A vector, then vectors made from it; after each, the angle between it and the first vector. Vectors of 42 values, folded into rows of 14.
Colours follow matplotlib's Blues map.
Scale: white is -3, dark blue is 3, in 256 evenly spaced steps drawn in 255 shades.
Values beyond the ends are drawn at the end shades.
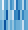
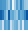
orthogonal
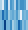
partly aligned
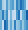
partly aligned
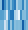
nearly opposite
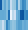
orthogonal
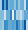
orthogonal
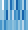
nearly parallel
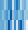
orthogonal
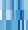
orthogonal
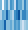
nearly parallel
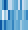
orthogonal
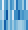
nearly parallel
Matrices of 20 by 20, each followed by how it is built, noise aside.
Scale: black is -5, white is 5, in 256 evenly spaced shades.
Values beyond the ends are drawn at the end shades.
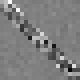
banded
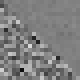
lower triangular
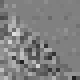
lower triangular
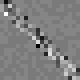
banded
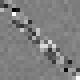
banded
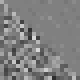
lower triangular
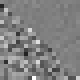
lower triangular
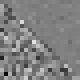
lower triangular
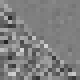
lower triangular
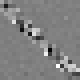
banded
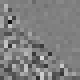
lower triangular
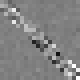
banded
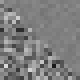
lower triangular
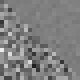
lower triangular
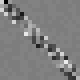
banded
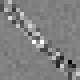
banded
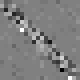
banded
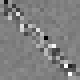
banded
